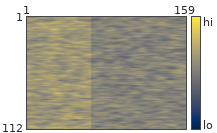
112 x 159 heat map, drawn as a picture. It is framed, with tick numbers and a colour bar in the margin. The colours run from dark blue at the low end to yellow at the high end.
Average level on the scale: 60%. Seam: vertical, 40% of the way across, the left part higher. Grain: streaks across. Histogram: bell-shaped.
